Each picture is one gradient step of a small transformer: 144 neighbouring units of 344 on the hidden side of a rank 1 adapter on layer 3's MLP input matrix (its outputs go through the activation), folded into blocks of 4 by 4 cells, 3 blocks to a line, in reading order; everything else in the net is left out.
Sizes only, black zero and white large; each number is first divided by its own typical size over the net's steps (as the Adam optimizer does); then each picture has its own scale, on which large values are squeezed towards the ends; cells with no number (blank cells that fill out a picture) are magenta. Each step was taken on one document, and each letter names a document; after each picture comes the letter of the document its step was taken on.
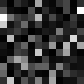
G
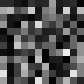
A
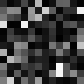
G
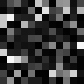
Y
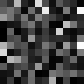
Y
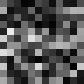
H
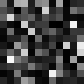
Y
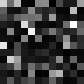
Y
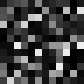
G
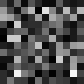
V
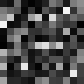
V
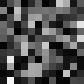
H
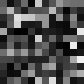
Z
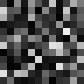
A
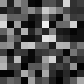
Z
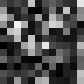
A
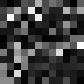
G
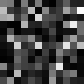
Y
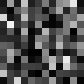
Z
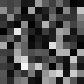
A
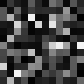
V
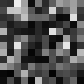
Z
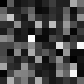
V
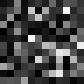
V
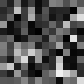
A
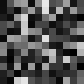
Z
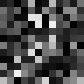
A
